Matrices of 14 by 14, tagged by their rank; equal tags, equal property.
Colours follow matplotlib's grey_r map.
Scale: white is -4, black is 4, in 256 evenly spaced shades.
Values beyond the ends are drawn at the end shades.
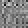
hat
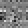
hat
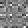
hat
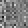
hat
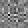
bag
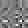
bag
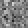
hat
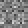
hat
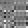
bag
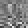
hat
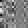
bag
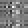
bag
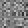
hat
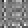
bag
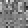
hat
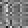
bag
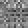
hat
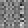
bag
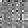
hat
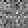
hat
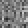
hat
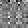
bag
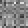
hat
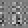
bag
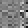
bag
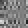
bag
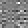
hat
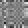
bag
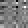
bag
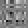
bag
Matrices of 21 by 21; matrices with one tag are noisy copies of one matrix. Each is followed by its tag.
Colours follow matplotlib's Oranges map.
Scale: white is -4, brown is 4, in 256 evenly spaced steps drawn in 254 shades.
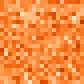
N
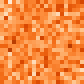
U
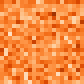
N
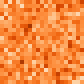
U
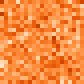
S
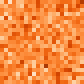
U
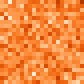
U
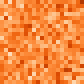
U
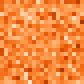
N
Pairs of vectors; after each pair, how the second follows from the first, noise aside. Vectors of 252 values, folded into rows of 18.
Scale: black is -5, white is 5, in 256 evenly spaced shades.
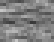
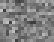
sign-scrambled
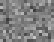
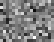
scaled up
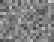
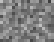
sign-scrambled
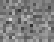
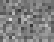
copied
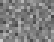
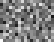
scaled up
